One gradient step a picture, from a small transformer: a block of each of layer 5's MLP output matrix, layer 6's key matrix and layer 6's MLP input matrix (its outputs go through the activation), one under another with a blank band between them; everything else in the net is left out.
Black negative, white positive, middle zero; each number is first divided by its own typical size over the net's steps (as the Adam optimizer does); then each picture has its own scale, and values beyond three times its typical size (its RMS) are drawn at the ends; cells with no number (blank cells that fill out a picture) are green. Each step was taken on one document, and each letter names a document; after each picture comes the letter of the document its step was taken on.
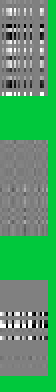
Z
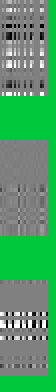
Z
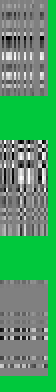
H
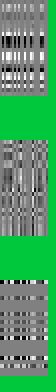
H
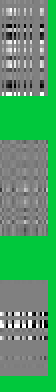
Z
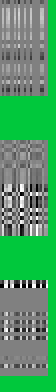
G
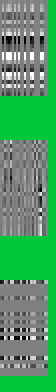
H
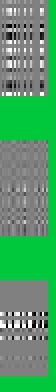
Z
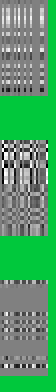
G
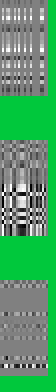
G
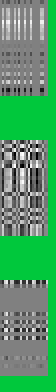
G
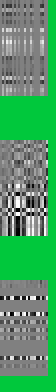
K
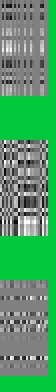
K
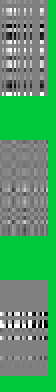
Z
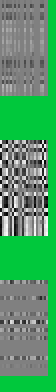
K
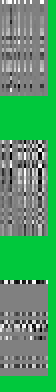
G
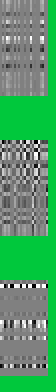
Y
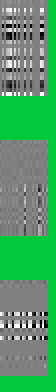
Z
